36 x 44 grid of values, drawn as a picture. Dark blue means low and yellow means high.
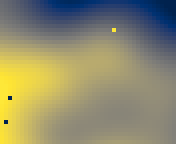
Average level on the scale: 60%. Lone odd cells: 3, 1 higher and 2 lower than their neighbours. Calmest part: bottom right. Ninth with the highest average: middle left. Slope: up to the bottom left. Ninth with the lowest average: top right.
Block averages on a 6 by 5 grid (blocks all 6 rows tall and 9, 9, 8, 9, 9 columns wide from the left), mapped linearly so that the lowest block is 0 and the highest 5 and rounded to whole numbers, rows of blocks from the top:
21110 / 32321 / 44432 / 54433 / 54333 / 43333
